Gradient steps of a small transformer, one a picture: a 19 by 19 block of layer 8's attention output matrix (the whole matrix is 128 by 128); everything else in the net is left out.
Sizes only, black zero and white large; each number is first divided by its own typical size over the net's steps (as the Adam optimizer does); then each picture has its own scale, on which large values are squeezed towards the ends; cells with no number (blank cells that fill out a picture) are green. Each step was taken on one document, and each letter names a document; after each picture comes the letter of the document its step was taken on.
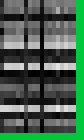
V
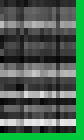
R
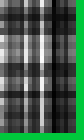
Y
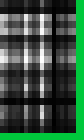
Y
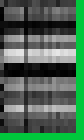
R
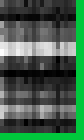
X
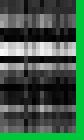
X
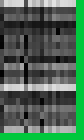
V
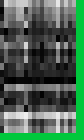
V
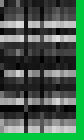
V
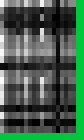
X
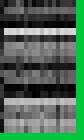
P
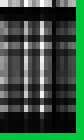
Y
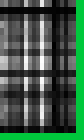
Y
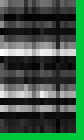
X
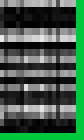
R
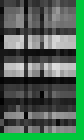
V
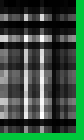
Y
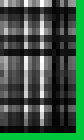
Y
